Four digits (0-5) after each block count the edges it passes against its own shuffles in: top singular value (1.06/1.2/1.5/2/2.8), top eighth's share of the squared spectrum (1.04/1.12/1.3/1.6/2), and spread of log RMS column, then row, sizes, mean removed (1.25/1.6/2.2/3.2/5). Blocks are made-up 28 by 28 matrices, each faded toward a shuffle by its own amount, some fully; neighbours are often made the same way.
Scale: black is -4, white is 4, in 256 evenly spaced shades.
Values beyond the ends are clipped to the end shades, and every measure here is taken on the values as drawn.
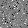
0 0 0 0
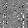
3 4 2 1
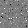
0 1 0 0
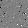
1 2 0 0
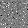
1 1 0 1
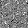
1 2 0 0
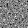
1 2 0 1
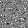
0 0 0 0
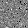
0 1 0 0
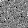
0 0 0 0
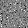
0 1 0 0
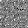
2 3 1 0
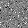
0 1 0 0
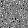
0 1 0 1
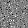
1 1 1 0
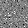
1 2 0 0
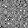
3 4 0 1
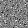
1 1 0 0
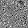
2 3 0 0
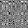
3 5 2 2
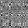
3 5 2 2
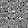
3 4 2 1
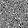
1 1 0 0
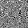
3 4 1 1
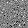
2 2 1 0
